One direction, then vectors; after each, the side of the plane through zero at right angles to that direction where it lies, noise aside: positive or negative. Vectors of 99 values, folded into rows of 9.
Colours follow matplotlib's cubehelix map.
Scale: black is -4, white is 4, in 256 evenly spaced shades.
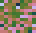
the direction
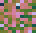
negative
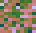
positive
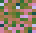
positive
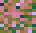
negative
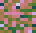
negative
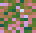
positive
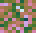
positive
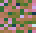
positive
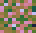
negative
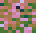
negative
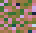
positive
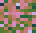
negative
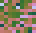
positive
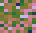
positive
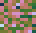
negative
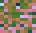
positive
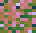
negative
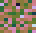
positive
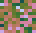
positive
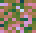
positive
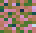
positive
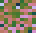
positive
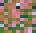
negative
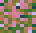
negative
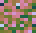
negative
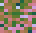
positive
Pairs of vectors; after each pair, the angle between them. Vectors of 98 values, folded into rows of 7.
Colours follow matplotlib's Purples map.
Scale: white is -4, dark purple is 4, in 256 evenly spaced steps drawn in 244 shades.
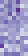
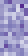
partly opposed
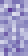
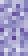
nearly opposite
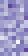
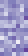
nearly parallel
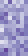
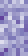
nearly parallel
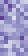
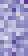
orthogonal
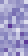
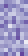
nearly opposite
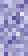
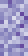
nearly opposite
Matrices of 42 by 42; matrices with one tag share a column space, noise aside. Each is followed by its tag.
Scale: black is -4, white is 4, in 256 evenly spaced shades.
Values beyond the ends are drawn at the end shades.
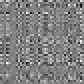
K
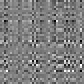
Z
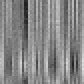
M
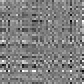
Z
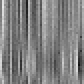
M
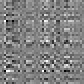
Z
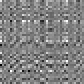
Z
